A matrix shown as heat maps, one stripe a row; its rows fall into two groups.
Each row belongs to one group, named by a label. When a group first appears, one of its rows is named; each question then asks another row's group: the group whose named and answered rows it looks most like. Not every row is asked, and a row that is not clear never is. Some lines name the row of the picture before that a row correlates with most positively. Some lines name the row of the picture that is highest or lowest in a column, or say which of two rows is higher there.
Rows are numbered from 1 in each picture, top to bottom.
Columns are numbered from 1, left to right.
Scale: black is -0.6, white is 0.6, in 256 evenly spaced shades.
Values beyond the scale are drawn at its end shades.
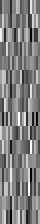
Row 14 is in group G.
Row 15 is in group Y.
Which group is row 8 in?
G
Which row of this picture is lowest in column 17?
9
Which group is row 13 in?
G
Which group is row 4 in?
Y
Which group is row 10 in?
G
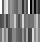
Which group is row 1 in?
G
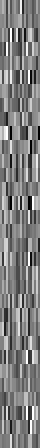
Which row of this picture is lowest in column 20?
10
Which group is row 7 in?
Y
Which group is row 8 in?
G
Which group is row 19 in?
G
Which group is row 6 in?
G
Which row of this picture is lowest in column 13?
3
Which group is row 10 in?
G
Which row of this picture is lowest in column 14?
10
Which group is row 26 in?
Y
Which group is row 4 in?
Y
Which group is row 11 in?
G
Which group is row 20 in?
Y
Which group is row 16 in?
G
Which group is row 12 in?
Y
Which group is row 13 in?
Y
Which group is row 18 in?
G
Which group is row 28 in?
G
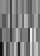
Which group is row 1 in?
Y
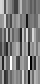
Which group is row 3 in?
Y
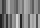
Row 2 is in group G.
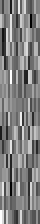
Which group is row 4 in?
Y
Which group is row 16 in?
G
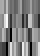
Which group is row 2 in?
G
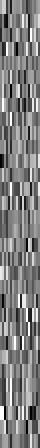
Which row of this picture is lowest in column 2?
22
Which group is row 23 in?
Y
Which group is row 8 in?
Y
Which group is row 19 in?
Y
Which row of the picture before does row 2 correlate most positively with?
4
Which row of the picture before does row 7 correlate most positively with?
3
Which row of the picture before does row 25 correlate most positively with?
4
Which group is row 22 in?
Y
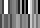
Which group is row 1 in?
G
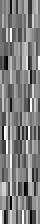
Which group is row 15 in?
Y
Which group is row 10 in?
G
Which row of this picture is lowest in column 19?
13
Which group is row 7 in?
Y
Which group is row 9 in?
Y
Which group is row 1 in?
Y
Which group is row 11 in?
Y
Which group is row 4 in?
Y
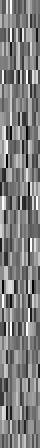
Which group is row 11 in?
G
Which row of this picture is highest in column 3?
10
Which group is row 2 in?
G
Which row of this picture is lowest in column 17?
21
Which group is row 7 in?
G
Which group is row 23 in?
G
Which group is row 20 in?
G
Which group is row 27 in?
G
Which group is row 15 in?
Y
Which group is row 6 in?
Y
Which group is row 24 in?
Y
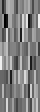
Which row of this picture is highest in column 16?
7
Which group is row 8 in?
Y
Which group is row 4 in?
G
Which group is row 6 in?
Y
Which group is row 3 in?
Y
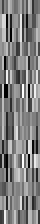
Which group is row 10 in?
Y
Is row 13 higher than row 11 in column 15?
No
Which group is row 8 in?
Y
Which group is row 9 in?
Y
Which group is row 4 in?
G
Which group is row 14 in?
Y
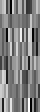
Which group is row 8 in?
G
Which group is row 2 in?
G
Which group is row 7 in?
G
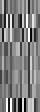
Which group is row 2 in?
Y
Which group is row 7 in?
Y
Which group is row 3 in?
G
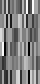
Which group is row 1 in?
Y
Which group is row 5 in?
Y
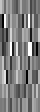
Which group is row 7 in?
Y
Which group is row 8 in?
Y
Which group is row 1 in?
G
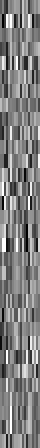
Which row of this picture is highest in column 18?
25
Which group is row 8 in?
G
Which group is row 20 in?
Y
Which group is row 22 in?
Y
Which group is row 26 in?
Y
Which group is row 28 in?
Y
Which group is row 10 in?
G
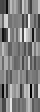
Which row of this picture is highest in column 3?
2
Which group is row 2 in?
G
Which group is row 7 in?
G
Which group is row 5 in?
G
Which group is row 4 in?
Y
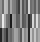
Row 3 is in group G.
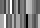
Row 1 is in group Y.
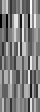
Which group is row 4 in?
Y
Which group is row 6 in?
G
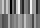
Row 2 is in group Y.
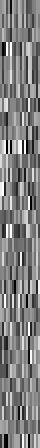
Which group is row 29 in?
Y
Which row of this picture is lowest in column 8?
21
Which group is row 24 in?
G
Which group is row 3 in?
Y
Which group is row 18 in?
Y
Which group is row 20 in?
Y
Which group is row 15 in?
G
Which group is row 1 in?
Y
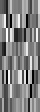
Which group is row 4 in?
Y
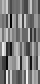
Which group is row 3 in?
G
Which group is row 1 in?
G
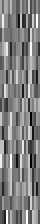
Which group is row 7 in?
G
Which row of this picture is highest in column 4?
16
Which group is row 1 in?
G
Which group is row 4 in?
G
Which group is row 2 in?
Y
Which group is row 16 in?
Y
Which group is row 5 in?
G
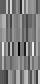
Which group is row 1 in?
Y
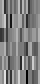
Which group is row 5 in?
Y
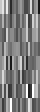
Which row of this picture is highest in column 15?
8
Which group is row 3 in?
Y
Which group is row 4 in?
G
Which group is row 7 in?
Y
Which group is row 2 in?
Y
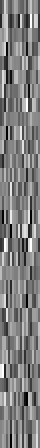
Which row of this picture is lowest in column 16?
16
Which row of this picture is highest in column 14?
8
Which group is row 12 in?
G
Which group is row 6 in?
Y
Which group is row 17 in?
Y
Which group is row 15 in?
G
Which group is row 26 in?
Y
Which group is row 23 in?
Y
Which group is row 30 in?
G
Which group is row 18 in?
G
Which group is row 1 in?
G
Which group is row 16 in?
G
